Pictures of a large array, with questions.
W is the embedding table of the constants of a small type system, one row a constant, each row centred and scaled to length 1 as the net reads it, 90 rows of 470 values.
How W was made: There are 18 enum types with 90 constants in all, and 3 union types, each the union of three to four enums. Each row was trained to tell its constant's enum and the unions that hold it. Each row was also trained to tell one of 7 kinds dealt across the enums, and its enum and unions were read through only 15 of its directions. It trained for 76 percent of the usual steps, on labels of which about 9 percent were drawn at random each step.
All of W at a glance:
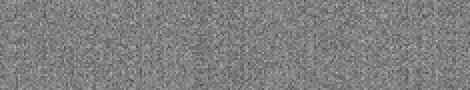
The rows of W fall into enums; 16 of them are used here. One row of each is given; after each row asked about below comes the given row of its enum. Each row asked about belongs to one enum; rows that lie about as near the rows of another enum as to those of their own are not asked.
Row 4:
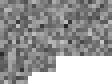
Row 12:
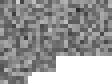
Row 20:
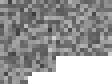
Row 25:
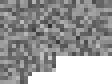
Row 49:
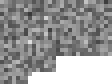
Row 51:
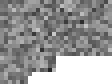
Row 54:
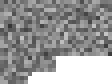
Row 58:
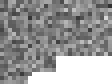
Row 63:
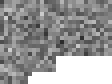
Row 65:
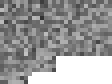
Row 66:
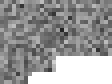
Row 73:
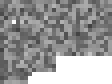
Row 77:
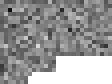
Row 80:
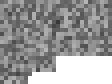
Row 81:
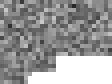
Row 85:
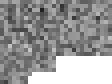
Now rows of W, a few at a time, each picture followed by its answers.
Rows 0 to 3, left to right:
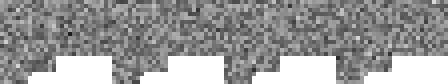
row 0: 81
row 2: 77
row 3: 58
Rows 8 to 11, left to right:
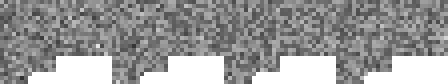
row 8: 63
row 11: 81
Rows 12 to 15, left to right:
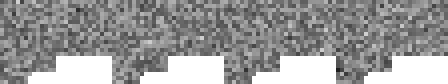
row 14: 49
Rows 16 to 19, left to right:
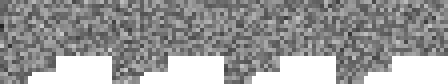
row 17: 58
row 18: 80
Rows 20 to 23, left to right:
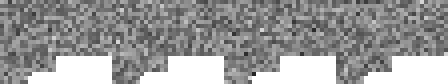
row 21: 63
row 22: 25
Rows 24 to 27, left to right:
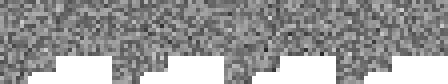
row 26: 51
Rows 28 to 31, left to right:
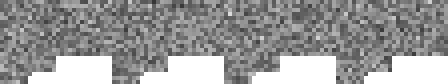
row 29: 80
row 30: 81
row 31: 65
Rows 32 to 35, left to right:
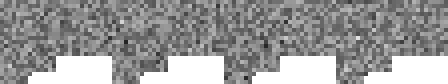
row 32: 63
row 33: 81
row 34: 63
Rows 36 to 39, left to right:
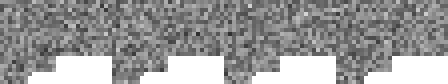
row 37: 73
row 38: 25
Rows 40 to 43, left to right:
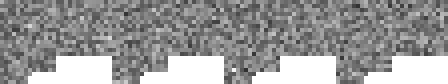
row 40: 81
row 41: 25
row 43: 54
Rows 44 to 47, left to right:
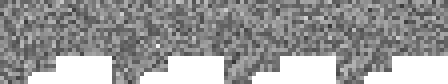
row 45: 58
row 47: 12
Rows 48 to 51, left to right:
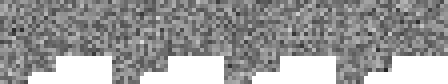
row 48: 66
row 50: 25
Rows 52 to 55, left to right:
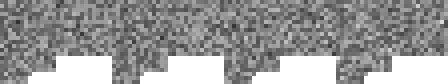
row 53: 66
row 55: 12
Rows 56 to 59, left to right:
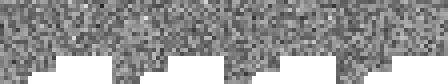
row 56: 20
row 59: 58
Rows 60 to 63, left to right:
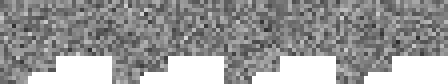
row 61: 20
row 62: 65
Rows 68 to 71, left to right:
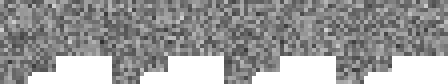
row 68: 73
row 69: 12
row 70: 73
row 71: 25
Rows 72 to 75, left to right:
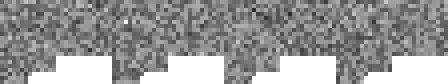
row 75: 73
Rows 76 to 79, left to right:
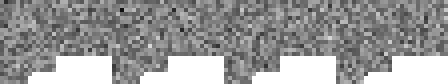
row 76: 73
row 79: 58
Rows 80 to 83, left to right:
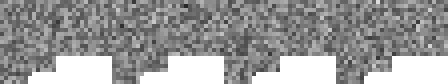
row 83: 63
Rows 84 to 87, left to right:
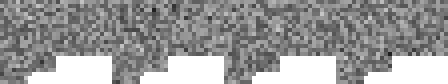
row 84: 12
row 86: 66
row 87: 49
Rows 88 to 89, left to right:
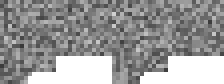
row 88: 12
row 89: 54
